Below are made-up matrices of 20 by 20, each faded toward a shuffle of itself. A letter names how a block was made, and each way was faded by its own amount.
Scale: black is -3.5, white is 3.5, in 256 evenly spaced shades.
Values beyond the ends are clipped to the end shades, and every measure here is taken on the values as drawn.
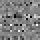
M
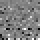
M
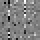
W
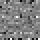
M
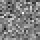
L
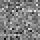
L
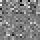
M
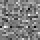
L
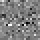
M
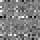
M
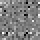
M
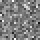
L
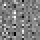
W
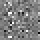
W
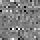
M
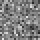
L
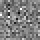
L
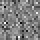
L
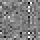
W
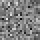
L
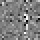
W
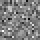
L
